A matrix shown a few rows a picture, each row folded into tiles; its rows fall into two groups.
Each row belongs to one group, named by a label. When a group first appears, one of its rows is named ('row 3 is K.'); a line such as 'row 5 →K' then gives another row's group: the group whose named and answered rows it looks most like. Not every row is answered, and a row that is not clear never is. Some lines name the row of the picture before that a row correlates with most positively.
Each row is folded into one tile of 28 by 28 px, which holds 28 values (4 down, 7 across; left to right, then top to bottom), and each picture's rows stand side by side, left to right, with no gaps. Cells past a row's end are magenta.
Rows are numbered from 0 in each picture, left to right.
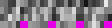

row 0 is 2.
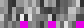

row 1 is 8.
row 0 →8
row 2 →2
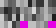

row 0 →8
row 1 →2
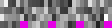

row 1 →2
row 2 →2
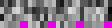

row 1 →8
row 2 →2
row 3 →2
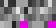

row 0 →2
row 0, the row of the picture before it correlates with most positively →0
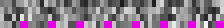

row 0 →8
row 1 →8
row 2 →2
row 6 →2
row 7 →8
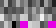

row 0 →8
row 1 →2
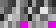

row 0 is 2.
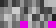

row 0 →2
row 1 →8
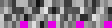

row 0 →8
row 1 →2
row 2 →8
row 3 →2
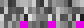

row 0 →8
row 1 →8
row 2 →8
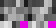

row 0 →2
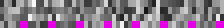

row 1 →8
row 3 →2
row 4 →8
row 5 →2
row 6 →2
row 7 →8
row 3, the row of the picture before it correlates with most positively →1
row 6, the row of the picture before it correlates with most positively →1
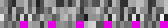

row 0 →8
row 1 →8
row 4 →8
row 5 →8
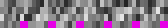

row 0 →8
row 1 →2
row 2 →2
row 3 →8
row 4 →2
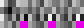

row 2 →8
